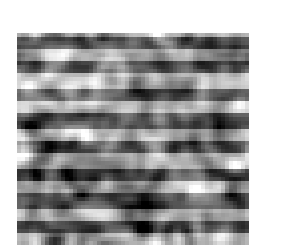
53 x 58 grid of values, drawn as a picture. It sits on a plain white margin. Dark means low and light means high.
Stripes: horizontal, repeating 8 times. Average level on the scale: 50%. Slope: none.
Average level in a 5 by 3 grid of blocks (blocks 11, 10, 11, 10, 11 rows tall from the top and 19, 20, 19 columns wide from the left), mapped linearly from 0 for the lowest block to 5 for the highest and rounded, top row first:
2 3 1 | 5 3 4 | 2 3 1 | 0 0 3 | 1 1 3
